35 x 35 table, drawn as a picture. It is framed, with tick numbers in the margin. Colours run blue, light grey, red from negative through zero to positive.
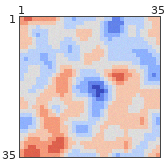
Overall the values sit about 50% of the way up the scale. The bottom left is the ninth with the highest average. The field is mottled with small blotches.
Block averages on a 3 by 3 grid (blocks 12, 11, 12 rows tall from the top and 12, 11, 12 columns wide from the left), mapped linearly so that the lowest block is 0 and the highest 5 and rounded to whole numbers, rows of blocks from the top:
2 1 0
3 0 3
5 2 3
